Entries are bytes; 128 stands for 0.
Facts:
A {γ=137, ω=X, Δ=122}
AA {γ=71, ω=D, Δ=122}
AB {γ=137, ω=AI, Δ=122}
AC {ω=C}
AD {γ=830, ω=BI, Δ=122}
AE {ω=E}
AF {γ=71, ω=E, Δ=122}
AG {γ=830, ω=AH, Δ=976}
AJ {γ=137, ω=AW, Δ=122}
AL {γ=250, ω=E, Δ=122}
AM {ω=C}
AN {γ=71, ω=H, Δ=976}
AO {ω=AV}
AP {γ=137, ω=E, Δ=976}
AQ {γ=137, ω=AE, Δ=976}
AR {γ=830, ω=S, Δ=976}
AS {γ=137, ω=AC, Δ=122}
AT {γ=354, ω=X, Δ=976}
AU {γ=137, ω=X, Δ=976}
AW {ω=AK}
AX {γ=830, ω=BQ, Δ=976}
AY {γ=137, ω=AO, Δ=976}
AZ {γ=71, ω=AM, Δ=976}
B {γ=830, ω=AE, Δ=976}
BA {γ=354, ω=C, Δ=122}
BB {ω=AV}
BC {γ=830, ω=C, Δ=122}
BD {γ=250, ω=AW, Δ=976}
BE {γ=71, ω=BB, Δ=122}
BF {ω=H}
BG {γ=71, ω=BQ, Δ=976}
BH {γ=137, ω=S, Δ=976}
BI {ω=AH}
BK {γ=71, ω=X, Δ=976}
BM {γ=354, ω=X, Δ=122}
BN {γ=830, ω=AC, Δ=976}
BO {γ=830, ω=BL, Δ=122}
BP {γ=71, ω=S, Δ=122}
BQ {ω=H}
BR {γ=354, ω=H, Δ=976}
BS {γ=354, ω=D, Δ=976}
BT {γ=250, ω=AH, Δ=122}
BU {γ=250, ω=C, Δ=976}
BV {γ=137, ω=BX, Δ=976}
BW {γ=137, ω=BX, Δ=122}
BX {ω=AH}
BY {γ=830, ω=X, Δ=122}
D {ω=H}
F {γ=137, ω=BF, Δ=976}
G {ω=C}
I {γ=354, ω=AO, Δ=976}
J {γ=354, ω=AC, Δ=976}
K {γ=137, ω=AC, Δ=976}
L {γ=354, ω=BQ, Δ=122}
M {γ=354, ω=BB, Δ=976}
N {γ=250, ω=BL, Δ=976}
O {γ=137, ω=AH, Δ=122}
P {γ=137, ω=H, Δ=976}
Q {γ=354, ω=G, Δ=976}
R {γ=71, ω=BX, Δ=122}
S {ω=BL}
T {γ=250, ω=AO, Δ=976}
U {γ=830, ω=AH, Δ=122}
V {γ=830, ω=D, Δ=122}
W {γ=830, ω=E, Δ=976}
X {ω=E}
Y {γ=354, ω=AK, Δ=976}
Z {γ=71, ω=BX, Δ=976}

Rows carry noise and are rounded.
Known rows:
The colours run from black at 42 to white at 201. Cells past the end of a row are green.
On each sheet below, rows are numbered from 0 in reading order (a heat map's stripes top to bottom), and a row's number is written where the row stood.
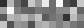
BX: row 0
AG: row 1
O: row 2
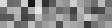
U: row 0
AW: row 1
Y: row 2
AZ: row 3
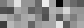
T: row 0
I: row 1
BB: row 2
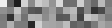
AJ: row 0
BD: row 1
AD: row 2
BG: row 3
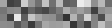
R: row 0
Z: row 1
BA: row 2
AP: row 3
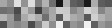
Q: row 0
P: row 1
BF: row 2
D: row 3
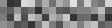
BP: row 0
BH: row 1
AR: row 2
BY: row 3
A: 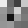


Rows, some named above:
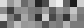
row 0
AU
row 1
BE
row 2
AJ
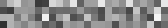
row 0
N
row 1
AA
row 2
BN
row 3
AT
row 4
J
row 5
BT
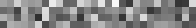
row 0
Y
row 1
AL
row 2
BO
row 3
AX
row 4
AS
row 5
BK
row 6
BP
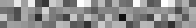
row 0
AT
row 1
AB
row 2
L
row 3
BV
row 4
BM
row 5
L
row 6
K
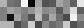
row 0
BM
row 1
S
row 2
BT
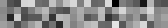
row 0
AF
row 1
BC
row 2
BU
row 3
V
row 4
AO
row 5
AI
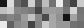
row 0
X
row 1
AY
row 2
A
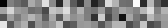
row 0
AO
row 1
J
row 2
AC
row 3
BE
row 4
BM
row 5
AC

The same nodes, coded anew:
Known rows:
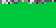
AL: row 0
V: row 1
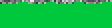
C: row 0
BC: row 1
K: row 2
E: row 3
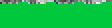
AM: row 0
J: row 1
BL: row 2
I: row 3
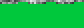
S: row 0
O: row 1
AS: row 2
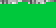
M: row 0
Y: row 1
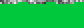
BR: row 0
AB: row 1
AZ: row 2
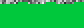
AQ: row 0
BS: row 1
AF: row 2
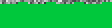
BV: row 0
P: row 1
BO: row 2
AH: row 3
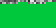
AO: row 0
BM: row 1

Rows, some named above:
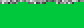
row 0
R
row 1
A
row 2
AY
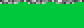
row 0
AX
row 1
AX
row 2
BC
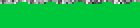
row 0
BU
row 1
BV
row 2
AU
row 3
AA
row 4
AL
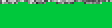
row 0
BA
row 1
BP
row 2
AS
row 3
X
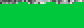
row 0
X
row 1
AT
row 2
BU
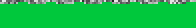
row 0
BO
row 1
Z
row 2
BN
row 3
BK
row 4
L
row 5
AG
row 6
BT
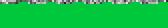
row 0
AJ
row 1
AG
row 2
BE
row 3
BH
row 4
N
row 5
BN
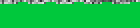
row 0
BD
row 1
T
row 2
T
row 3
BY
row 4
AR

